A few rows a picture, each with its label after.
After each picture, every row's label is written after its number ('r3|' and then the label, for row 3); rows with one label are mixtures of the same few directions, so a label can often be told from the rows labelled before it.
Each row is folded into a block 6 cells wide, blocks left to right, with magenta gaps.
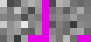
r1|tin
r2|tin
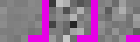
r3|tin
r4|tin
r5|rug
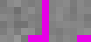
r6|tin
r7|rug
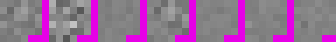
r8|rug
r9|tin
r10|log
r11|rug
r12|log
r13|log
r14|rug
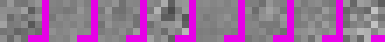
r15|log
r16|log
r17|rug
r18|rug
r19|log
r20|rug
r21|log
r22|log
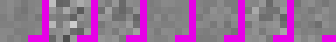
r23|rug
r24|tin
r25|rug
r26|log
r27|rug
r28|rug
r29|tin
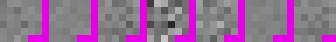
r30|tin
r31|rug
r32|log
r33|tin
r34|tin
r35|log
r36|log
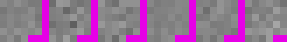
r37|log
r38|tin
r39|tin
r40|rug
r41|rug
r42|log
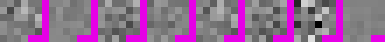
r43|rug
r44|rug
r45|log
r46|tin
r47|rug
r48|log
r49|tin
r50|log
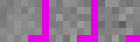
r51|log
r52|log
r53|tin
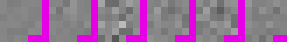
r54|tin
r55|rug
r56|tin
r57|rug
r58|rug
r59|tin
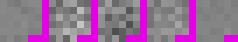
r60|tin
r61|log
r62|log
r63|log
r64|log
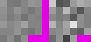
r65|tin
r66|tin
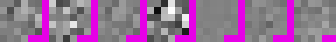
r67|rug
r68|tin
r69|rug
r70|rug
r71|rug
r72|tin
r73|log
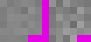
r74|log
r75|log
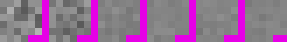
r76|rug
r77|log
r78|log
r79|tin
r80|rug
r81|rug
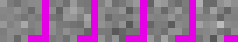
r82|tin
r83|rug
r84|log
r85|tin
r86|tin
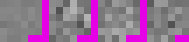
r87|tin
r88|rug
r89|log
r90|tin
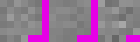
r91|log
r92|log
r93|tin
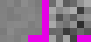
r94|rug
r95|log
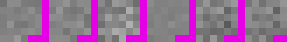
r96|tin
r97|rug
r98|log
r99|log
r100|log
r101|log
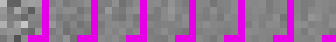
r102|tin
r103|log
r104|rug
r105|rug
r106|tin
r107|rug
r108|rug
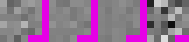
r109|tin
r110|tin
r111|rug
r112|tin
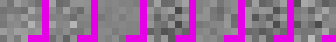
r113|log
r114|tin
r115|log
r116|log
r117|rug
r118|log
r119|tin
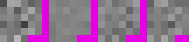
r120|tin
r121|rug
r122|log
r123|tin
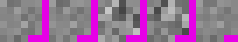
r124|tin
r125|tin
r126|rug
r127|rug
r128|tin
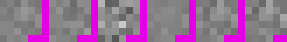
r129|rug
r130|rug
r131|tin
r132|rug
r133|rug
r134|rug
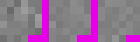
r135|rug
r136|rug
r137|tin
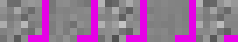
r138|tin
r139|tin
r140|tin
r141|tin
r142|tin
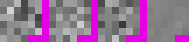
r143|rug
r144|log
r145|tin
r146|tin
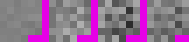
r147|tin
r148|log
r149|log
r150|log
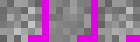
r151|log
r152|rug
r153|log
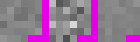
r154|rug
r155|tin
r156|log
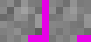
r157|rug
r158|rug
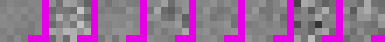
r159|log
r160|log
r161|log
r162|rug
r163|rug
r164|rug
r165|tin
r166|rug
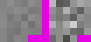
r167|log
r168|tin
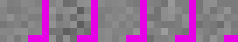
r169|log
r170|log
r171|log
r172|rug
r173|tin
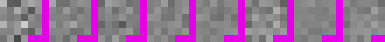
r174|tin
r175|tin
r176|tin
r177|rug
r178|rug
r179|log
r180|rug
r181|log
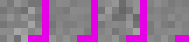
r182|log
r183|tin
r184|rug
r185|tin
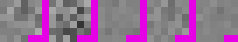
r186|rug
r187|log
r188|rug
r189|rug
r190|rug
